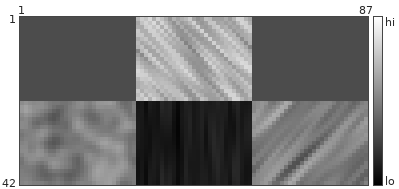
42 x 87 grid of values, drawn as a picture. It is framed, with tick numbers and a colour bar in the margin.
It is made of 2 by 3 panels. Panel 1,1: low, flat. Panel 1,2: high, slanting down to the right. Panel 1,3: low, flat. Panel 2,1: middling, blotchy. Panel 2,2: very low, streaked downward, faint in contrast. Panel 2,3: middling, slanting up to the right.
